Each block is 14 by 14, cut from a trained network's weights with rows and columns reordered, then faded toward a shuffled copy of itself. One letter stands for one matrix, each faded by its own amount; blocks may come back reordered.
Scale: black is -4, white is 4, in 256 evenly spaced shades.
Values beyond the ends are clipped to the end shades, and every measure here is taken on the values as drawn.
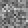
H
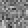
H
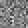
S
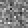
H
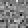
H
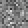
H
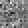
H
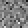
H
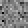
H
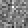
S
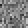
S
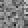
S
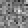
H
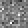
H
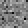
H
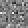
H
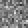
H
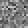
S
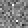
H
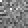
H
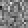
S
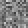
S
